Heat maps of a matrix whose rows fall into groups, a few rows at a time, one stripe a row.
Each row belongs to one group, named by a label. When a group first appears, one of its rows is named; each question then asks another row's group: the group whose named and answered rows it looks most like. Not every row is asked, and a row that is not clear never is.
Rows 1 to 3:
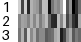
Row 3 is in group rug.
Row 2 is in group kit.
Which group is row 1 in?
kit
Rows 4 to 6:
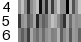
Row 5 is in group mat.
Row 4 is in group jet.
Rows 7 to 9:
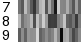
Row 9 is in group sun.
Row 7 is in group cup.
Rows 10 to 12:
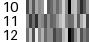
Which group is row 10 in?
sun
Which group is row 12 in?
rug
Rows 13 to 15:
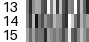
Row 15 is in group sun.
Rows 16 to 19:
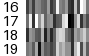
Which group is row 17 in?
rug
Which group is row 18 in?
mat
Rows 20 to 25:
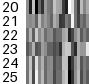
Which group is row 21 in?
kit
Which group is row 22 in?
rug
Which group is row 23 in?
jet
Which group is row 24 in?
rug
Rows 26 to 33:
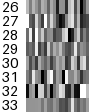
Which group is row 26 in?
kit
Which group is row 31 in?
cup
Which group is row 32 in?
mat
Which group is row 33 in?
kit
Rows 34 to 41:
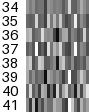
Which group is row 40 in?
jet
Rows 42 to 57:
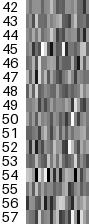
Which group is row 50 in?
kit
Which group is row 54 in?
jet
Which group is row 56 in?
mat
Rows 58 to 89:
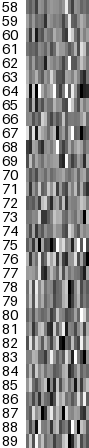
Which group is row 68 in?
cup
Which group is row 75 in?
mat
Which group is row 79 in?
rug
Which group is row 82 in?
kit
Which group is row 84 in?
rug
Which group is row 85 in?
jet
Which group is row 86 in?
mat
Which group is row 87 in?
cup
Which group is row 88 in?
kit
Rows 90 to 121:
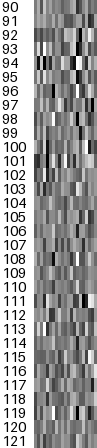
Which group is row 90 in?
rug
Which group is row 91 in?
kit
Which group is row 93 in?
rug
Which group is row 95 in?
rug
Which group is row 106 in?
sun
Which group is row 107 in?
jet
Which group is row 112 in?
cup
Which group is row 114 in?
sun
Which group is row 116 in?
jet
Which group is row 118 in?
jet
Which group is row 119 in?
sun
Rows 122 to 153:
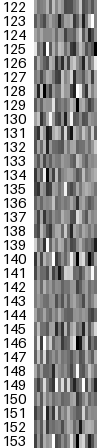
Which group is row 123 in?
mat
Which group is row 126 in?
jet
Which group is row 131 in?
cup
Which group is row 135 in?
cup
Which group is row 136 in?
sun
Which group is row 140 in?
sun
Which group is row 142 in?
rug
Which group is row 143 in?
jet
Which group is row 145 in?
jet
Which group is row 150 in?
rug
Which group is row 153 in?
sun
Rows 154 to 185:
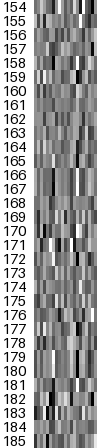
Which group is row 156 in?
jet
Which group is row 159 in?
rug
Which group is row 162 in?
jet
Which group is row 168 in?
cup
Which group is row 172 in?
sun
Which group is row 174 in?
kit
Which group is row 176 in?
mat
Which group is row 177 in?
rug
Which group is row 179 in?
sun
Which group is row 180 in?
sun
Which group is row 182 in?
cup
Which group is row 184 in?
cup
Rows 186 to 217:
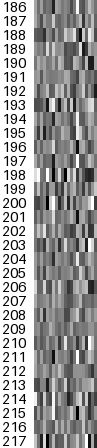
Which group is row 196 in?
sun
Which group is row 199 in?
jet
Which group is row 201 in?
sun
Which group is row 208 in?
jet
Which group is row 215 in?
sun
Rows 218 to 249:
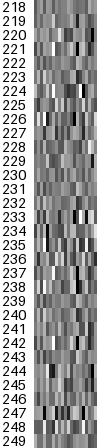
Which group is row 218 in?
mat
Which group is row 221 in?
sun
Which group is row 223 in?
rug
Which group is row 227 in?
jet
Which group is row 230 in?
jet
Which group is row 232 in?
rug
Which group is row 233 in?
kit
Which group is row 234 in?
jet
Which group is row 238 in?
rug
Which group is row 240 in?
rug
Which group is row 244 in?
cup
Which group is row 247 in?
jet
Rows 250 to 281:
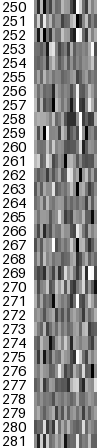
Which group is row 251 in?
rug
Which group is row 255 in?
rug
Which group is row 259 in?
kit
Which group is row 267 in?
sun
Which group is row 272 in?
jet
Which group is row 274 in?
cup
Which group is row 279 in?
jet
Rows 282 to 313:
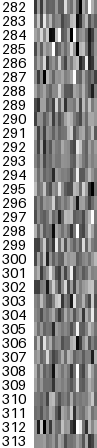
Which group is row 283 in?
rug
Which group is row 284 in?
cup
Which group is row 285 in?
sun
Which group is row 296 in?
sun
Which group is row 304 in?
mat
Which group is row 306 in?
rug
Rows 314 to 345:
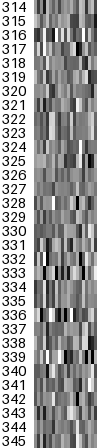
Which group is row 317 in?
rug
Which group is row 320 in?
cup
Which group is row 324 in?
kit
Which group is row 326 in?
jet
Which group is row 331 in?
cup
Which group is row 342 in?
sun
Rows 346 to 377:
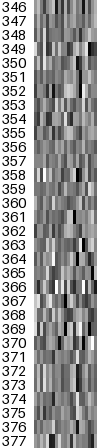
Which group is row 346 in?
jet
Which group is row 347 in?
jet
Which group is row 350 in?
rug
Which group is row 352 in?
mat
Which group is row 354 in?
cup
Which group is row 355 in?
mat
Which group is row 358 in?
rug
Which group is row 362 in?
mat
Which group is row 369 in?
kit
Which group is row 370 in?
mat
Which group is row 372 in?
rug
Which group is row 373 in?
rug
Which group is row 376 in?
sun
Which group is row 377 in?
cup
